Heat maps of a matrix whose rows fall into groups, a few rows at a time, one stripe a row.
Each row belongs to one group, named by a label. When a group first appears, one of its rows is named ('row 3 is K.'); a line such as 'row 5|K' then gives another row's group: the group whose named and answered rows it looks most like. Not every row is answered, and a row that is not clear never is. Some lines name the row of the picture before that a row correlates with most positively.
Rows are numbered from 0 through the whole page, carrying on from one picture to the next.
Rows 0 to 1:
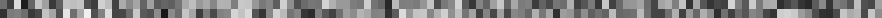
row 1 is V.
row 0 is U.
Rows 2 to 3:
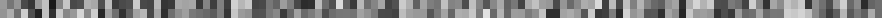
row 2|V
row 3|V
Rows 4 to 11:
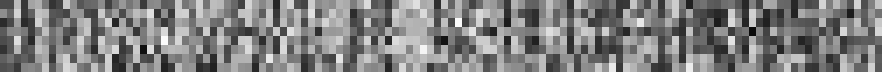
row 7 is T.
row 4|U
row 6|U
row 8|U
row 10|V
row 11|V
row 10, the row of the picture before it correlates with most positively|2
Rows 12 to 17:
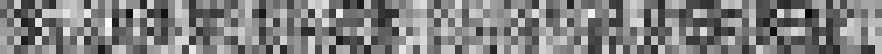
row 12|U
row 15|V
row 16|U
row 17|T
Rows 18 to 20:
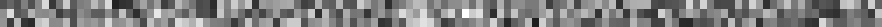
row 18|V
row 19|T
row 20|U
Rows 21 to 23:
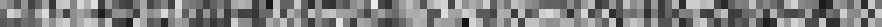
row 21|V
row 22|T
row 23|V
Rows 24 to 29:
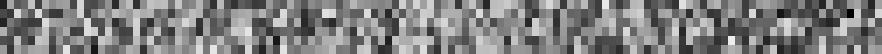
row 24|T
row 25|U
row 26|V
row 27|V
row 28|U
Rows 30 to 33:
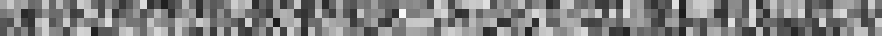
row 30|V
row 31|V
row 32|U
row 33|T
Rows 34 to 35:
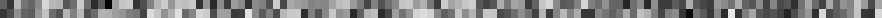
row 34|T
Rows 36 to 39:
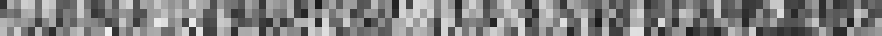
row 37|T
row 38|T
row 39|U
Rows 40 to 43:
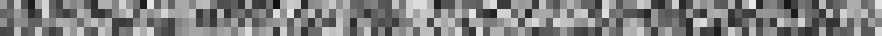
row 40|U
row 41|T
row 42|V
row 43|U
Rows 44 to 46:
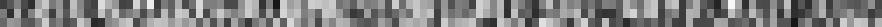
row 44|U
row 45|U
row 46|T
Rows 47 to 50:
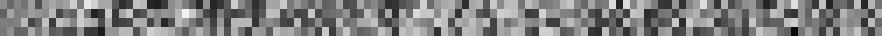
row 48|T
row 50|T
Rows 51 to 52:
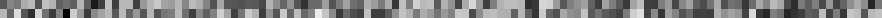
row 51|T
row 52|U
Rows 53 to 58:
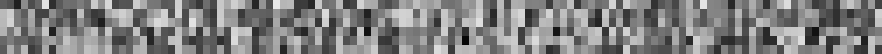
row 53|V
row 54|T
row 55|T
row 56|V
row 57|V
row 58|V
